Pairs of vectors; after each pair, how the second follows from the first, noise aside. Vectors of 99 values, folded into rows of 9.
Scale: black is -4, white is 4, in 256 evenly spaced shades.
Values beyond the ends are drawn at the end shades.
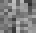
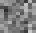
wrapped around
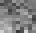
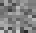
sign-scrambled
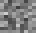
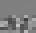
partly zeroed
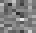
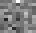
wrapped around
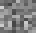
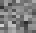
sign-scrambled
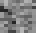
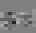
partly zeroed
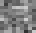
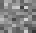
sign-scrambled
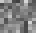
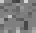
partly zeroed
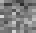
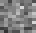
wrapped around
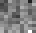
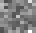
sign-scrambled
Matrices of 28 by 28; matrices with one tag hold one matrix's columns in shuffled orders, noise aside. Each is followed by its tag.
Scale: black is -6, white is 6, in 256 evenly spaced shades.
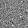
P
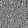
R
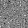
R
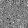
R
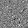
P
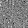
R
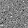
P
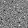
P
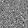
P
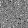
R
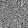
R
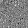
R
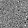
P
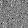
R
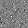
P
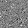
P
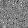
R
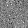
R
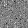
R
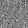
R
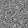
P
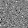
P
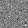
P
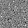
P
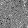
R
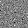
P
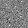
P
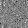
R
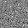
P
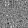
R
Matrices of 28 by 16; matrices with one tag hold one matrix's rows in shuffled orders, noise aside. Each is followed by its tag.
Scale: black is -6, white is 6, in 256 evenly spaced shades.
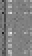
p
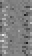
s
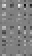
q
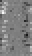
s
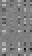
q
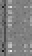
p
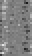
s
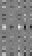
q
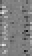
s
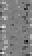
s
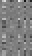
q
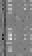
p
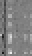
p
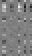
q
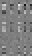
q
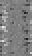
s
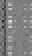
p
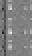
p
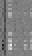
p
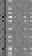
p
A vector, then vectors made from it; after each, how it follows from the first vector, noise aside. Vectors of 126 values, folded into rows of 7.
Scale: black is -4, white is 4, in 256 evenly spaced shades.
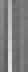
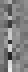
sign-scrambled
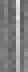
reversed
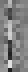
sign-scrambled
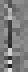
sign-scrambled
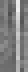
reversed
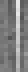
reversed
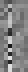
sign-scrambled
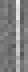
reversed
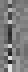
sign-scrambled
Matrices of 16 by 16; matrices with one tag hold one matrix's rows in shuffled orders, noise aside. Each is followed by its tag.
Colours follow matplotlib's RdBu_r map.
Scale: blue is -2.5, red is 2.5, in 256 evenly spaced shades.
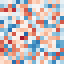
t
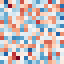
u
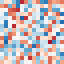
u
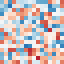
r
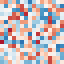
u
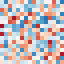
u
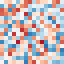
t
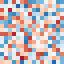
t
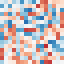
r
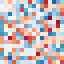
r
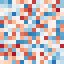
t
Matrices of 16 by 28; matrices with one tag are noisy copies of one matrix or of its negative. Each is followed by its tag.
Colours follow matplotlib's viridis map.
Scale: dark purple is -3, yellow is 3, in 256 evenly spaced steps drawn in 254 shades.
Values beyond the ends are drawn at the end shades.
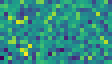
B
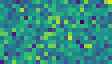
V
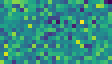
V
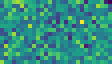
V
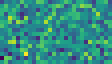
B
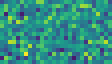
B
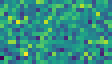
B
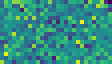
V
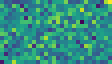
V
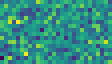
B
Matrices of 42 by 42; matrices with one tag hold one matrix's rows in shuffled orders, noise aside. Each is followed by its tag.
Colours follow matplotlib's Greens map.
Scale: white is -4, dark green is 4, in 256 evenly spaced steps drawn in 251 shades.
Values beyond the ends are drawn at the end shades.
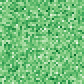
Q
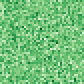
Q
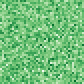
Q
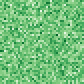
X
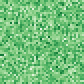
X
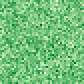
Q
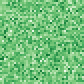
X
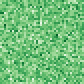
X
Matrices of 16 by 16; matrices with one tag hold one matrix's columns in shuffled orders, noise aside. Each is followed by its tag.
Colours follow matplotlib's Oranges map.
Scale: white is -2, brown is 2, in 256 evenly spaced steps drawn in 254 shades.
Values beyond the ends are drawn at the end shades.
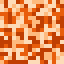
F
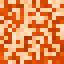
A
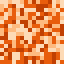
A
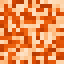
F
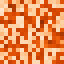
F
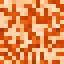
F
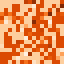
F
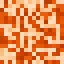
F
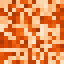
F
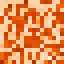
F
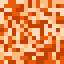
A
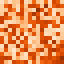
A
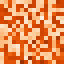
A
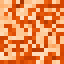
A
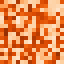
F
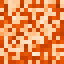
A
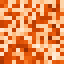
A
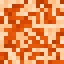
F
